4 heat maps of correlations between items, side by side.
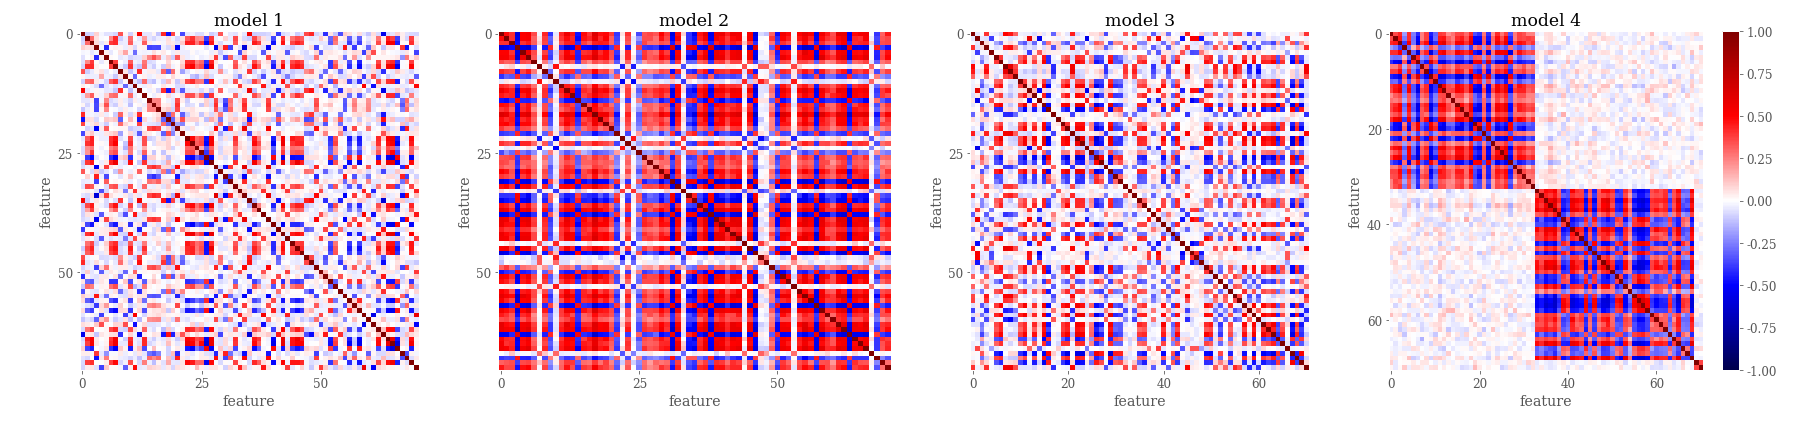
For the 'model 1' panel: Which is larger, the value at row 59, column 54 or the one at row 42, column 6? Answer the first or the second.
the second
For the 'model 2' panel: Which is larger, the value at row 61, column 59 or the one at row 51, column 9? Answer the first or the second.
the first
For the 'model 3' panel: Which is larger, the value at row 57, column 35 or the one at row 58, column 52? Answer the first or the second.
the first
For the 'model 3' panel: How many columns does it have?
71
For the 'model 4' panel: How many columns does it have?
71
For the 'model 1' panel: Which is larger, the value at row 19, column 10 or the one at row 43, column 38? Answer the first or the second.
the second
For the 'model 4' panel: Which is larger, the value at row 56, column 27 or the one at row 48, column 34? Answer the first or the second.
the second
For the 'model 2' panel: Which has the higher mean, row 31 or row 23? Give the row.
23
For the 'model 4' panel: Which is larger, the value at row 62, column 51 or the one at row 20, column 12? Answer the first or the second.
the first
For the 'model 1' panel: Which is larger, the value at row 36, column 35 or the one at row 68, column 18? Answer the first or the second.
the second
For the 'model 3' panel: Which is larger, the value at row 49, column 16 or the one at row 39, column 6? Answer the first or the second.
the second
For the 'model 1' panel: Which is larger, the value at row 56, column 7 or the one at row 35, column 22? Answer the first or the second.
the second
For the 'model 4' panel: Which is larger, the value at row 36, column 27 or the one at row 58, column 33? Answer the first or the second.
the first
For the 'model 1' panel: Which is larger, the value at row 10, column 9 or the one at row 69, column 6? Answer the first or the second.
the second
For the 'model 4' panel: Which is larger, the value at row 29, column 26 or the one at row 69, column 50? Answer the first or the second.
the first
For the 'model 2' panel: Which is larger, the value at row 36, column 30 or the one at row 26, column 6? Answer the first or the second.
the first
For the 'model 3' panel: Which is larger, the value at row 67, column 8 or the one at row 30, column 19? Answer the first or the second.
the first
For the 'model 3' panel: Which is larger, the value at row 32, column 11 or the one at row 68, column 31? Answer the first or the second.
the first
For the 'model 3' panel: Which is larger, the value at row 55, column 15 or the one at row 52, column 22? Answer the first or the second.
the first
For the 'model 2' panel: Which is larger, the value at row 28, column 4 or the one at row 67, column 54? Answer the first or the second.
the first
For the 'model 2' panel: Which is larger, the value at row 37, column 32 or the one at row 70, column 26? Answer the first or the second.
the first
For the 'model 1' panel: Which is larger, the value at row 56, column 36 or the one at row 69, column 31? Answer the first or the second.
the second
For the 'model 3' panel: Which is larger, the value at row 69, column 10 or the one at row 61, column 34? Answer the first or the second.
the second
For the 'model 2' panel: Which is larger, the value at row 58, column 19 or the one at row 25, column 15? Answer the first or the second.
the first
